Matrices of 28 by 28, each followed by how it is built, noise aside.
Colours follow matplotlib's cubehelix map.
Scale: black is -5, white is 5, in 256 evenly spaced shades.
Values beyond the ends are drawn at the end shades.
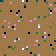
sparse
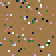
sparse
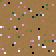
sparse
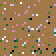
sparse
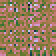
low rank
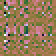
low rank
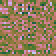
low rank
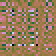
low rank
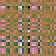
low rank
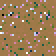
sparse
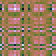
low rank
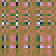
low rank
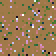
sparse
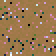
sparse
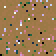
sparse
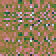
low rank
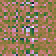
low rank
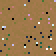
sparse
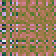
low rank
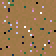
sparse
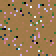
sparse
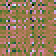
low rank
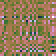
low rank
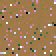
sparse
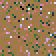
sparse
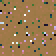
sparse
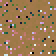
sparse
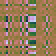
low rank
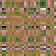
low rank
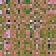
low rank
